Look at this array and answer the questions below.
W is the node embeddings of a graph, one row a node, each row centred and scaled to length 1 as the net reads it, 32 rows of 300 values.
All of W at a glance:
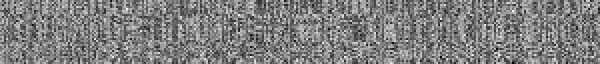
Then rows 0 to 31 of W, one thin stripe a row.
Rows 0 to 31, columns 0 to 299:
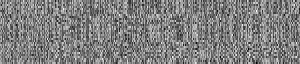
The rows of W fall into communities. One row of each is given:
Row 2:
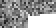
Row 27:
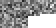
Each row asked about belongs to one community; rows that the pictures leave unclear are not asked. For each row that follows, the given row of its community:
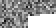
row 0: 2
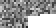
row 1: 2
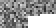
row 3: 2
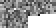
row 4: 2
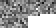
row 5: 2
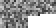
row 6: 2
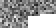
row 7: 27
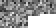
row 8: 27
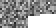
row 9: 27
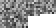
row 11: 2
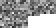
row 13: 27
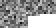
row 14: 27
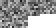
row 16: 27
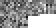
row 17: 27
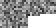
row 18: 27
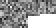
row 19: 27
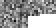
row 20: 27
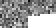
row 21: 2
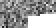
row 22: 2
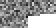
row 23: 27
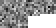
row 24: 2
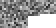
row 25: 27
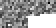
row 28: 2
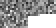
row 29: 27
